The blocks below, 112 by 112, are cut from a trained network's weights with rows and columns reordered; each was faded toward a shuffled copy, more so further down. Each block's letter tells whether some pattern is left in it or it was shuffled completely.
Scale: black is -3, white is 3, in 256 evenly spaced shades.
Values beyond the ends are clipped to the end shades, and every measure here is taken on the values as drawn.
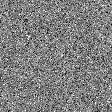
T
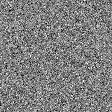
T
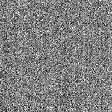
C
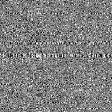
C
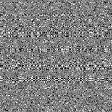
C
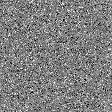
T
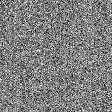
C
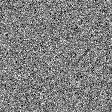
T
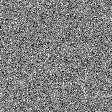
T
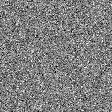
T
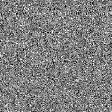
C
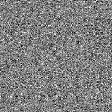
C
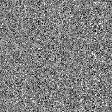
C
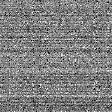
C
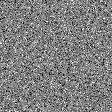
T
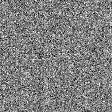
C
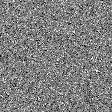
T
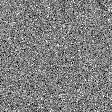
T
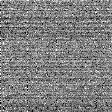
C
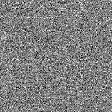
C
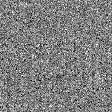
C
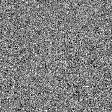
C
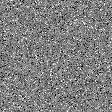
T
